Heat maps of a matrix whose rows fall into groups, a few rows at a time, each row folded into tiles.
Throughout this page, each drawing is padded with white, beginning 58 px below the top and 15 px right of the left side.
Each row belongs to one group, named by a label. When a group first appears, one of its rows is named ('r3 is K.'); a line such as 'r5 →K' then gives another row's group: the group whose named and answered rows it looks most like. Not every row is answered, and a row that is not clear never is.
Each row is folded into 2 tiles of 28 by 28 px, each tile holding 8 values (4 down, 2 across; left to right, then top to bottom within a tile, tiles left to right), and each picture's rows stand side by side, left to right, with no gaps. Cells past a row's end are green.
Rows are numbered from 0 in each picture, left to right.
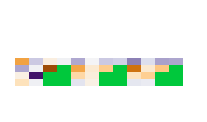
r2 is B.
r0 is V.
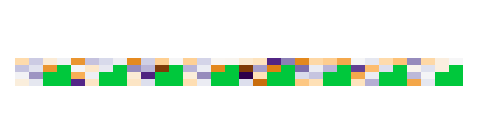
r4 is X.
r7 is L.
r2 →V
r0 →V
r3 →V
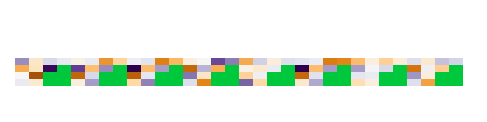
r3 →X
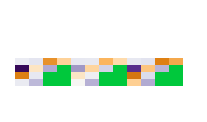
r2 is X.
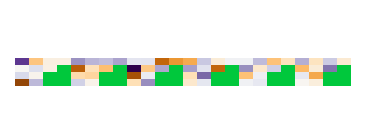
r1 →B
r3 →V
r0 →L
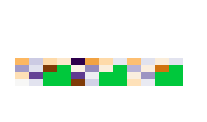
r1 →L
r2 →V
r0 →V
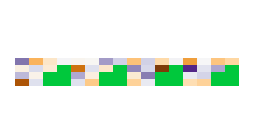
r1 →X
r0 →L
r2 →V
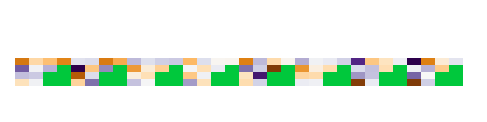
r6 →L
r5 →B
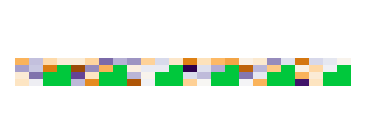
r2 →L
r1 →X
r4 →X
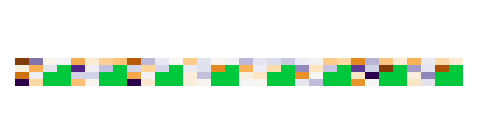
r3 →V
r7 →V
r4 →B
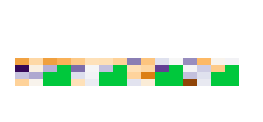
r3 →L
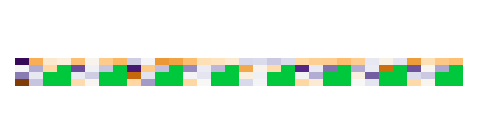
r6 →V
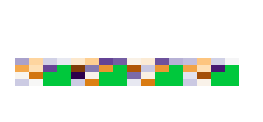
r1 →X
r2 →X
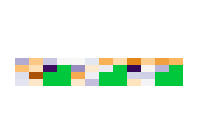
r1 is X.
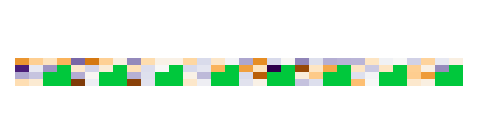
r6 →L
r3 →V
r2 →L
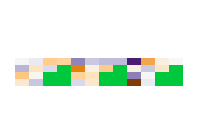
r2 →L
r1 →B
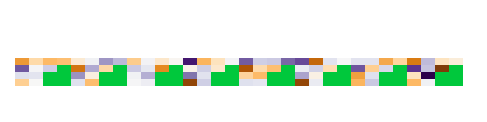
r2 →V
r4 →B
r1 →X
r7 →V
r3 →L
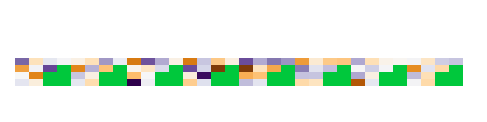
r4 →B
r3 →V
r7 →X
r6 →L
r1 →X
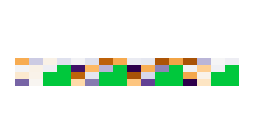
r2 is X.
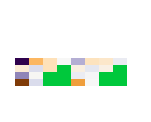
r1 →L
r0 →L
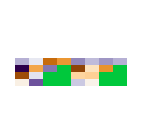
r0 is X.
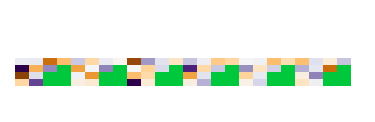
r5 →V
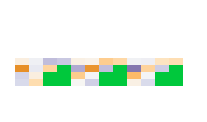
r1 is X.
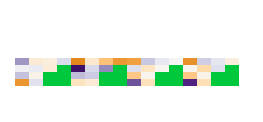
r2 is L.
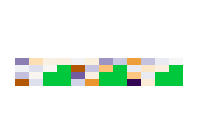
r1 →X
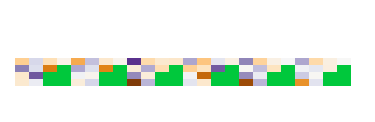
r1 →V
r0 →V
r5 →L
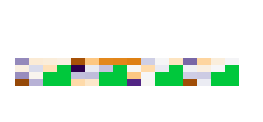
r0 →L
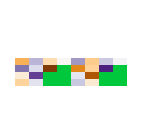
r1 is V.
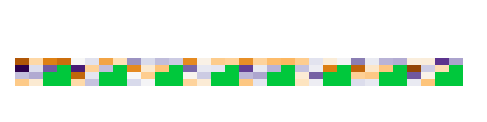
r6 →B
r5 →V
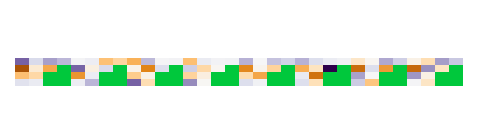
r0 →B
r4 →B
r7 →X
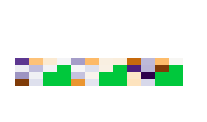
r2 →V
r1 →L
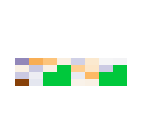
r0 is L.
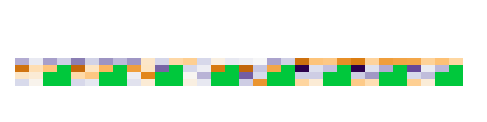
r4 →X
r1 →B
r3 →V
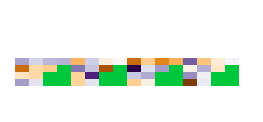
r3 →L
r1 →V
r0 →B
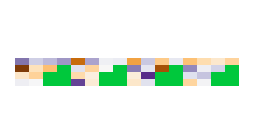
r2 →V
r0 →B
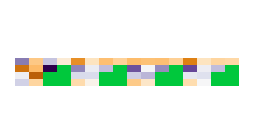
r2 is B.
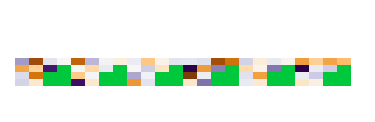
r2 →L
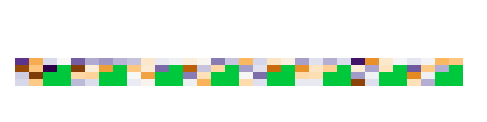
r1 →B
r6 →L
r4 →V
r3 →X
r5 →B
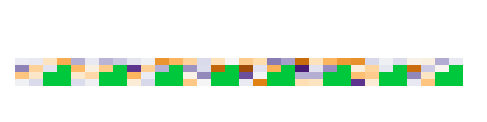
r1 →B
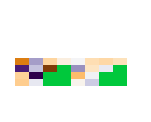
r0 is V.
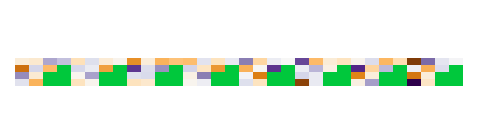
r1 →V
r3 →V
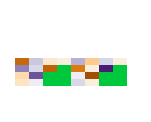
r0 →V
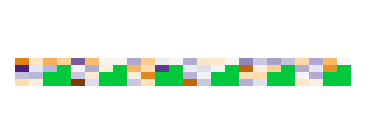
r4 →B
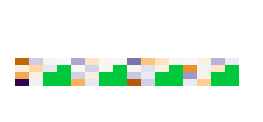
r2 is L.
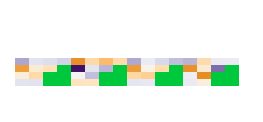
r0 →B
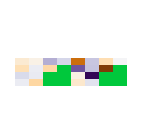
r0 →X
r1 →V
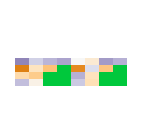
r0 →B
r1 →X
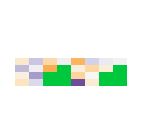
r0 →V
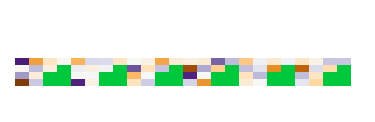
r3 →X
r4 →V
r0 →L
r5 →X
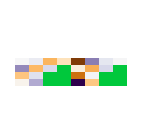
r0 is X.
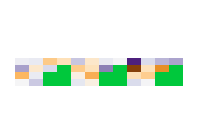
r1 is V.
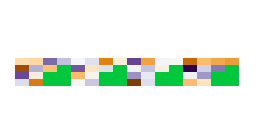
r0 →X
